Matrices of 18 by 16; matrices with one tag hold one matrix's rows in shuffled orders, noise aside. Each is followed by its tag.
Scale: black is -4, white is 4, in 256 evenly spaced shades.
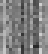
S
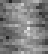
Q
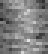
Q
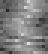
Q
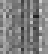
S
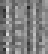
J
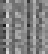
J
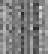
S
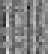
J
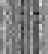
S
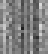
S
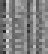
J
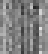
S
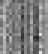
S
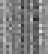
S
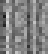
J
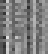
J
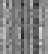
S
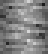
Q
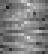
Q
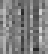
S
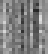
S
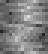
Q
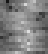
Q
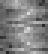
Q
